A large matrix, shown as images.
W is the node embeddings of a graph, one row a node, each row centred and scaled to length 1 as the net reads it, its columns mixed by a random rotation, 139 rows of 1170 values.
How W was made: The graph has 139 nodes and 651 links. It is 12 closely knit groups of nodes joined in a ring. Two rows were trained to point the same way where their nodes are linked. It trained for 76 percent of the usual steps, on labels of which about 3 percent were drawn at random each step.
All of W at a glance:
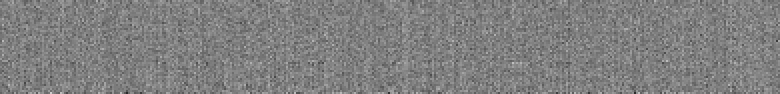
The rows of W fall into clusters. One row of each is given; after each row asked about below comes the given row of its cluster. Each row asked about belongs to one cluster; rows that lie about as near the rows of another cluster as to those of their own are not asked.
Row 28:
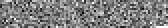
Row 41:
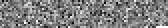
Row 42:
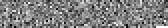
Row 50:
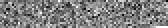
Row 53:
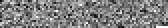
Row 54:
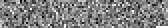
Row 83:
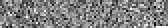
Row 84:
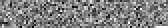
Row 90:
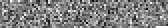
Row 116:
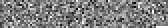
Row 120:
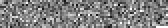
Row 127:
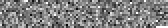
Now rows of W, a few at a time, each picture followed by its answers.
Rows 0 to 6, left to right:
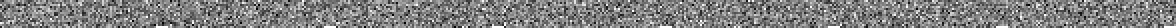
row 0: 53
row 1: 41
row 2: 53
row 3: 53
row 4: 116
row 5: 127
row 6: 116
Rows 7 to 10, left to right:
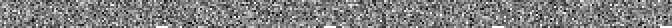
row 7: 42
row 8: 41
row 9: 90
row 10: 42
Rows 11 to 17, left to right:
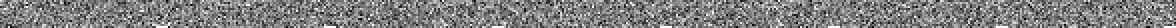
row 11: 120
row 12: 53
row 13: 50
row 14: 54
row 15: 50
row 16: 84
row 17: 116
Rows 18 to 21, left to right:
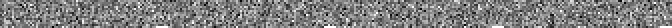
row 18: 116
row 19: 41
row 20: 50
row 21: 90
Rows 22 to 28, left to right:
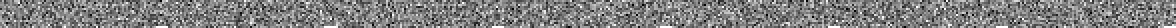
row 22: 54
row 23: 116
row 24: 54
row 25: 50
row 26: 42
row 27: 50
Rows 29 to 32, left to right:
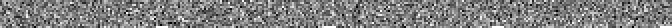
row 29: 83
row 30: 28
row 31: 83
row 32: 120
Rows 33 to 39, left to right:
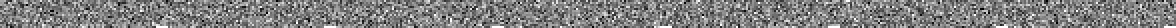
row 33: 120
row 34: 84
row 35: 84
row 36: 28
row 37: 127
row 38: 28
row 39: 90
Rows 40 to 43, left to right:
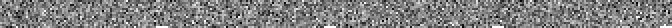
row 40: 83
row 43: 127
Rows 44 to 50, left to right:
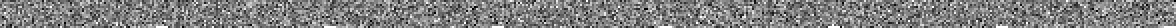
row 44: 42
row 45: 42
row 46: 84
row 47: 28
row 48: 41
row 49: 84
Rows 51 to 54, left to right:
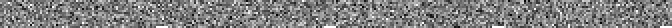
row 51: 116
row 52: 41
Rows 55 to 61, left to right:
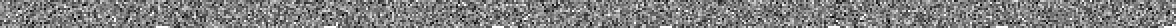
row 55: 84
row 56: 83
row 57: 54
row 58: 90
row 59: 42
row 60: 90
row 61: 28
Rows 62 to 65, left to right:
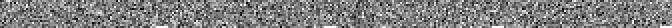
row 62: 28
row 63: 116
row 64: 83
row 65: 84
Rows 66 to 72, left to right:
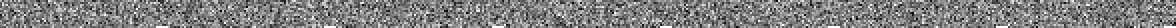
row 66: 90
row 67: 83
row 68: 120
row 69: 127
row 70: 50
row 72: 53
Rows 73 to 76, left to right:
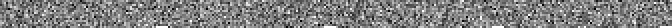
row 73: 83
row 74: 53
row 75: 83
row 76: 90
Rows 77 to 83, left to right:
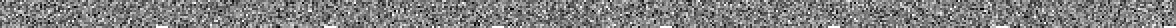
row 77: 84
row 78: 120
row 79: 54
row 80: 50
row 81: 127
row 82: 28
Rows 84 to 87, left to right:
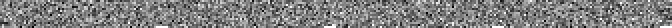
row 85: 28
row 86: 42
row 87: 127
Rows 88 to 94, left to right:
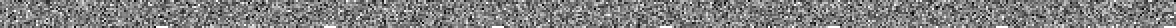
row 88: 42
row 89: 120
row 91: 90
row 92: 54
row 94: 50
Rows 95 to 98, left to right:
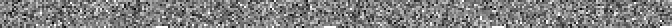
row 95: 50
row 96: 50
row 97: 83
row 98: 127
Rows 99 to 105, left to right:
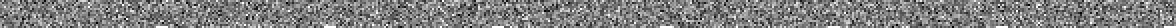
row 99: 54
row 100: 120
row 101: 50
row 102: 90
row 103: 54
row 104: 116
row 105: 116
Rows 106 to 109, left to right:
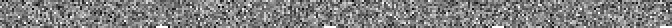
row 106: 41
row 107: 53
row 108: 127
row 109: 90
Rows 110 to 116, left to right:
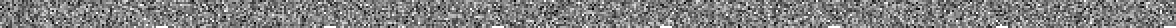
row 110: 83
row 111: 90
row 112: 116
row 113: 120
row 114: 127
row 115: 127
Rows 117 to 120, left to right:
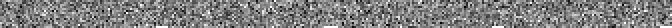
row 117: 83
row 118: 50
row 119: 54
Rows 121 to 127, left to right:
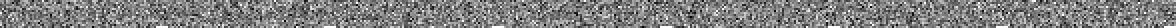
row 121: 127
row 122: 50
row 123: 116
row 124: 116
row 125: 83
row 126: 116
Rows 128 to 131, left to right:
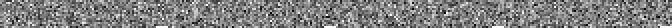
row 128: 116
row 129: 42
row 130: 127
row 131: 42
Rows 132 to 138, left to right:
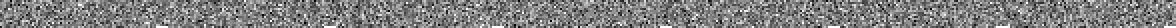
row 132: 53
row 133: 42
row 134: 83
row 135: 42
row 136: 90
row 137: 90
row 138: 54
